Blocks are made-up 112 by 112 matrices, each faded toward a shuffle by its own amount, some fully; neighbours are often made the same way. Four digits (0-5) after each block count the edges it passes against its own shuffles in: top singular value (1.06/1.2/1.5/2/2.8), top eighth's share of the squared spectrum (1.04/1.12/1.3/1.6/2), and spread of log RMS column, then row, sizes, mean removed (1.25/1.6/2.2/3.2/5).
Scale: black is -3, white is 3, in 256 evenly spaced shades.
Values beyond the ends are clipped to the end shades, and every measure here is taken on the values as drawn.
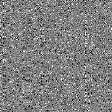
4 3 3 2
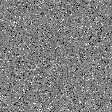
2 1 0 0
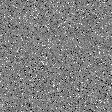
0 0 0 0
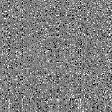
4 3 3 2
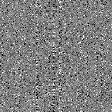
4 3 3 1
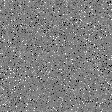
2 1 0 0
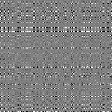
5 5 4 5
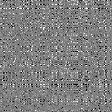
5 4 3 3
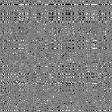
5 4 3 3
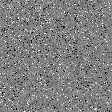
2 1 0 0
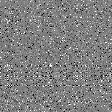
4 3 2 2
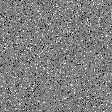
0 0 0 0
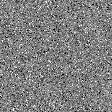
1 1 0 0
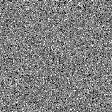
3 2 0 1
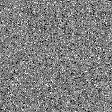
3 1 0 1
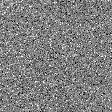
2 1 0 0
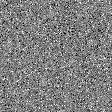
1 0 0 0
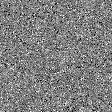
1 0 0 0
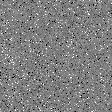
0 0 0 0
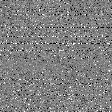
2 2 0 3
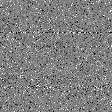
2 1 0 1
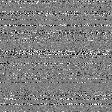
2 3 0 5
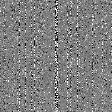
2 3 4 0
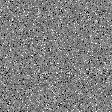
1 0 0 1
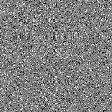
4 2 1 1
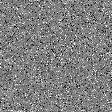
2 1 0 0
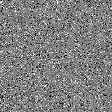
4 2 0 1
